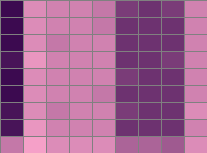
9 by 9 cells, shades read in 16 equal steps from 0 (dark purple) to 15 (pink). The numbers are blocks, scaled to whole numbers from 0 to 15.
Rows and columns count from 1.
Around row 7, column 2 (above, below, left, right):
13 14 1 11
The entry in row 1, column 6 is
5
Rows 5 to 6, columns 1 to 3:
0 13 12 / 0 13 12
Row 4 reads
1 14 12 12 12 4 4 5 12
